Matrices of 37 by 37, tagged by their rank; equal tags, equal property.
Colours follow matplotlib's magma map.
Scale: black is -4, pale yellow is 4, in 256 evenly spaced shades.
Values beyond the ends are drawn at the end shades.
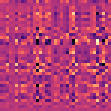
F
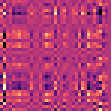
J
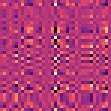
J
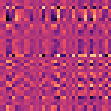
J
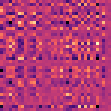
F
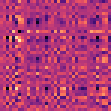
F
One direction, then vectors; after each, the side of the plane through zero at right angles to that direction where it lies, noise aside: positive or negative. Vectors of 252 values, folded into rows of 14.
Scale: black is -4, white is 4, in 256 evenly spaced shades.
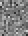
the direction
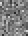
positive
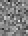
positive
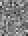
positive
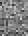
negative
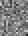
positive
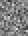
positive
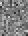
positive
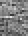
negative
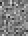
negative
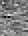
negative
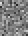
positive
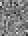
positive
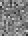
positive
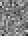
positive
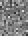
positive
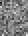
negative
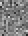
positive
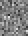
positive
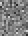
positive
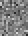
positive
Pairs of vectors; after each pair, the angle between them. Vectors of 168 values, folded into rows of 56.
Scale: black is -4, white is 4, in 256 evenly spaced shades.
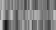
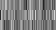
partly aligned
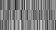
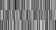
nearly parallel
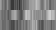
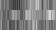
nearly parallel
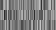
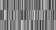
nearly opposite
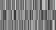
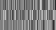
nearly opposite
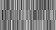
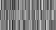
orthogonal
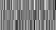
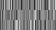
nearly opposite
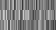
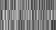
partly aligned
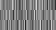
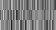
partly aligned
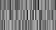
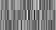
nearly opposite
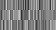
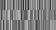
nearly parallel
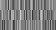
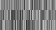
partly opposed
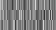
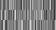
orthogonal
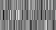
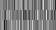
orthogonal
